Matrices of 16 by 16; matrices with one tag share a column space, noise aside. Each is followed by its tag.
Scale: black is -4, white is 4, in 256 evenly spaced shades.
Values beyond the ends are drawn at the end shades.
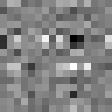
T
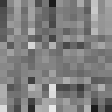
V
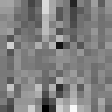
V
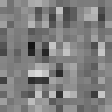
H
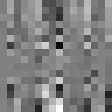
V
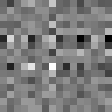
T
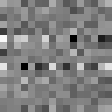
T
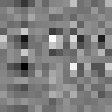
T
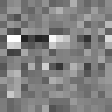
T
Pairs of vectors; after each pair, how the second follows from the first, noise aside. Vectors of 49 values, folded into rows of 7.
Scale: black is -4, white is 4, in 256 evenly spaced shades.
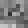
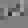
partly zeroed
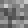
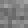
shrunk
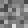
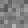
shrunk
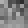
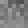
shrunk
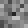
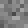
shrunk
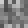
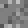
partly zeroed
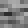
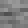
shrunk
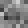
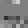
partly zeroed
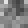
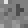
partly zeroed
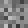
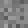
shrunk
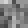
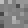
partly zeroed
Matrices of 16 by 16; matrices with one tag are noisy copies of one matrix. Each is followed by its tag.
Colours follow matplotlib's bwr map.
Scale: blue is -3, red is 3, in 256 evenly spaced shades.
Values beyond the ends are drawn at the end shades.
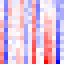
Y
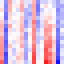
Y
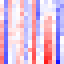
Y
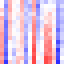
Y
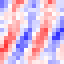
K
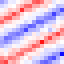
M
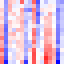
Y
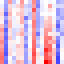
Y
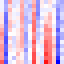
Y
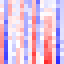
Y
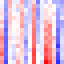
Y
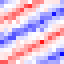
M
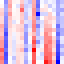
Y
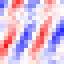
K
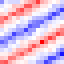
M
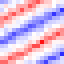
M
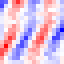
K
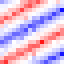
M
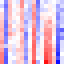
Y
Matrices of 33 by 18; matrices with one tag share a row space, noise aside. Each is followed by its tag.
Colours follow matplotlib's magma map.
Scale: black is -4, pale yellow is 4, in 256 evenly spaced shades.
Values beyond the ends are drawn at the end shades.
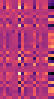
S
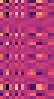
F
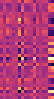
S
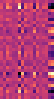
S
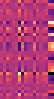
S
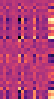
S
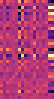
S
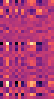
F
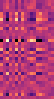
F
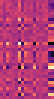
S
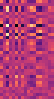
F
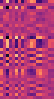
F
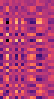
F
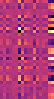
S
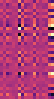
S
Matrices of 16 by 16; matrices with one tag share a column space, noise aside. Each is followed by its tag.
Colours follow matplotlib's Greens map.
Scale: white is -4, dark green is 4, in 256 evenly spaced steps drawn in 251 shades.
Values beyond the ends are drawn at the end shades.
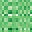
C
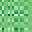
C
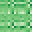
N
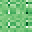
N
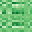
N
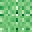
C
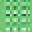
C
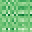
C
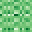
C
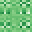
N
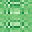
N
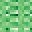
C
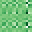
N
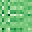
C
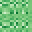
N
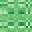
N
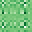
N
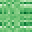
N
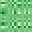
N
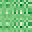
N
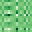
C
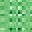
C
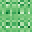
N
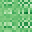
N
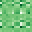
N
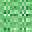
C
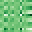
C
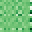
C
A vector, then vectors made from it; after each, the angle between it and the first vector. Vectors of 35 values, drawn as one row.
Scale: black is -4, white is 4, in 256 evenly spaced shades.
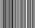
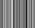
nearly opposite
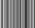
partly opposed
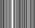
partly opposed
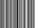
orthogonal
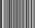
partly opposed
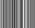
partly aligned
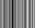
partly aligned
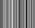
nearly opposite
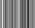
partly aligned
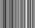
nearly parallel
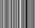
partly opposed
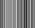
partly opposed
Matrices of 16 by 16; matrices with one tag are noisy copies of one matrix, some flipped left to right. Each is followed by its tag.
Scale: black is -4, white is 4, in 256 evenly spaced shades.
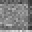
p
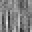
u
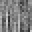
u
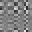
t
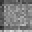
p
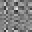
t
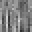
u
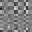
t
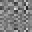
t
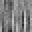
u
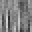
u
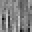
u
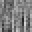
u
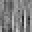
u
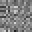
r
